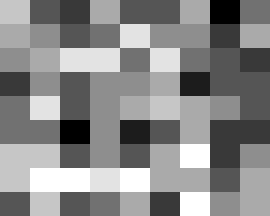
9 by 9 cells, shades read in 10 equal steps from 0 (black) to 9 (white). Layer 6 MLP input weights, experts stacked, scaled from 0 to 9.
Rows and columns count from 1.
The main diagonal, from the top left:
7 5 8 5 6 3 9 3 6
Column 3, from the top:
2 3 8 3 3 0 3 9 3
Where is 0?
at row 1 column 8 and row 6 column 3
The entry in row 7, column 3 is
3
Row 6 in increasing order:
0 1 2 2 3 4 4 5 6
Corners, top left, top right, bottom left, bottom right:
7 4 3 6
